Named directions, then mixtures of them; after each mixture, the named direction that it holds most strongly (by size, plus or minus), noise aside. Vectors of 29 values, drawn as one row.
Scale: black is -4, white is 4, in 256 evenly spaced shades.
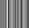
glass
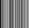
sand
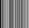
sand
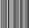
glass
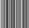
glass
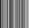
sand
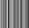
glass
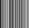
sand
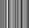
glass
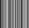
sand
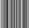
glass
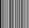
sand
